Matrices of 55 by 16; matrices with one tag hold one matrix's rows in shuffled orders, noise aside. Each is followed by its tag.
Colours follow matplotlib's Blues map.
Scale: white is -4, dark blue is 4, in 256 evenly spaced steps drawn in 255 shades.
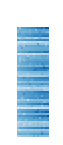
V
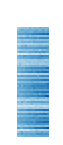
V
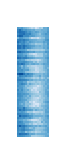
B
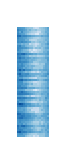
B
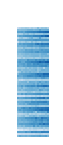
V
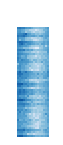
B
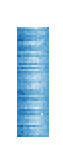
B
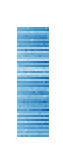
V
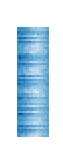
B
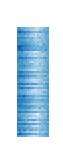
B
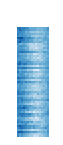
B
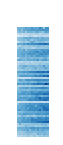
V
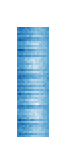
B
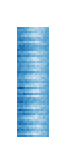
B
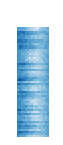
B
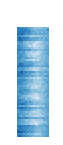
B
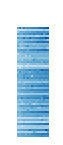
V
